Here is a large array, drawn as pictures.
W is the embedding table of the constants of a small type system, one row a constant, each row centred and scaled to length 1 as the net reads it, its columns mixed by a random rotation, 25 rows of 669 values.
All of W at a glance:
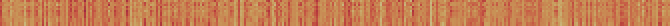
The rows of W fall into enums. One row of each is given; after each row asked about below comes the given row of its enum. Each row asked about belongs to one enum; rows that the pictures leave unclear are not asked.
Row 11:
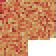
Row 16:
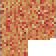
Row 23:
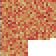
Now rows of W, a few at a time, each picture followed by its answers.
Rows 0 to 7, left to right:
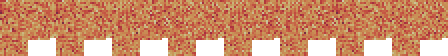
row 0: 11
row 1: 11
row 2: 16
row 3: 23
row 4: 16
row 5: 16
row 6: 11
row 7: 23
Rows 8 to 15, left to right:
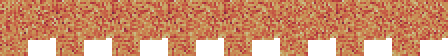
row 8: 16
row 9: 11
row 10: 11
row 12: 11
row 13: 23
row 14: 11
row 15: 23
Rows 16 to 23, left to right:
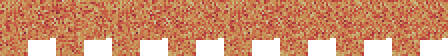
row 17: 11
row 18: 16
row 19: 23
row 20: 16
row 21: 23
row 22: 23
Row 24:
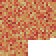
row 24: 23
